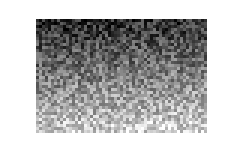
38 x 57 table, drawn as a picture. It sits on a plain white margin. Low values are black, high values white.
Values rise toward the bottom. Overall the values sit about 50% of the way up the scale. There are no regular stripes. No row or column stands out. The grain is fine, like static.
